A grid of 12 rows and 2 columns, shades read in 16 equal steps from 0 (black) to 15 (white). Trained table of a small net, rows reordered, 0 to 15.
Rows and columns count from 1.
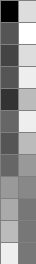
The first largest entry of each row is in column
2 2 2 2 2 2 2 2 1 1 1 1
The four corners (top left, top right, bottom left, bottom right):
0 13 14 7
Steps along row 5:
up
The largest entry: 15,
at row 2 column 2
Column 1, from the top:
0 5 4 5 3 6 5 6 9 10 11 14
